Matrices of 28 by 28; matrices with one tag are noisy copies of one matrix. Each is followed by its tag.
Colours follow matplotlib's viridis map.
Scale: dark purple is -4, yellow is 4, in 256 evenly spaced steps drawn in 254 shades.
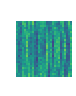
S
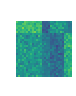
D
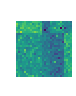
D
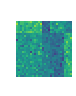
D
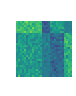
D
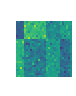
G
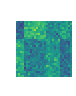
G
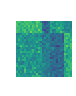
D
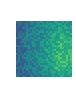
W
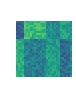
G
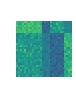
D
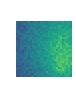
W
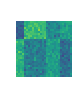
G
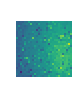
W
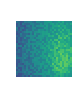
W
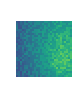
W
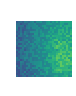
W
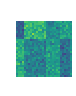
G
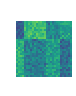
G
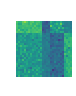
D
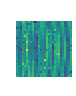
S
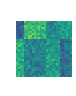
G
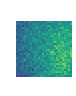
W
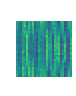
S
